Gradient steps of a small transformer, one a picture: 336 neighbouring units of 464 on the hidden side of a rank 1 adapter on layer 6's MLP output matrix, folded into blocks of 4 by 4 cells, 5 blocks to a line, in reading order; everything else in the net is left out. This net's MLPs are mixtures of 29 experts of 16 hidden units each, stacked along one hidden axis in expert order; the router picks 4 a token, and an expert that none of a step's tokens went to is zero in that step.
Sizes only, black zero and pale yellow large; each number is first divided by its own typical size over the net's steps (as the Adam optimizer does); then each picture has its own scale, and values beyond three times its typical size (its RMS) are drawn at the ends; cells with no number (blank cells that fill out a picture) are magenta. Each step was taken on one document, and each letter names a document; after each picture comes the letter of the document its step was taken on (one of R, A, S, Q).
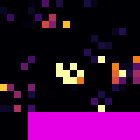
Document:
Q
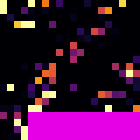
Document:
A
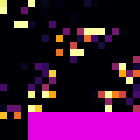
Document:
A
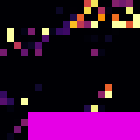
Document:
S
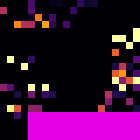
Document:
Q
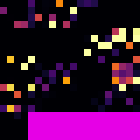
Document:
Q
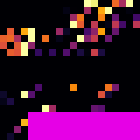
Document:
S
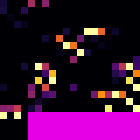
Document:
A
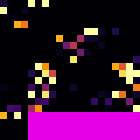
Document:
A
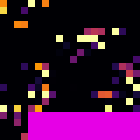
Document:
A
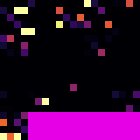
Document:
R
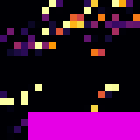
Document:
S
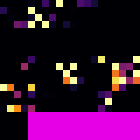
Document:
Q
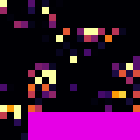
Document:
A
